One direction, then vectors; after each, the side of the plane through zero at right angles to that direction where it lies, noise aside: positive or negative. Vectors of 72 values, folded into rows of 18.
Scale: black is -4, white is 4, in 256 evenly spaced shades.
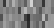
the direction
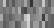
negative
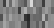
positive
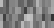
negative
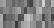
negative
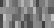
positive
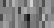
positive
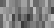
positive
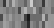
positive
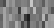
positive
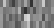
negative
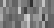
negative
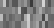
negative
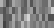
negative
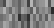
positive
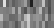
negative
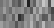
negative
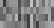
positive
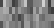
negative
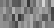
negative
